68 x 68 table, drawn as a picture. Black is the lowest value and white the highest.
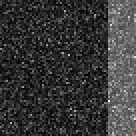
Average level on the scale: 20%. Stripes: none. Seam: vertical, 80% of the way across, the right part higher.
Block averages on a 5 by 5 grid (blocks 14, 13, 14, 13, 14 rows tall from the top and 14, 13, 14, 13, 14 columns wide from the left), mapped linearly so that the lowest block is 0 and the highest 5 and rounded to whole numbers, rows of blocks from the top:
00005
00005
00005
00005
00005
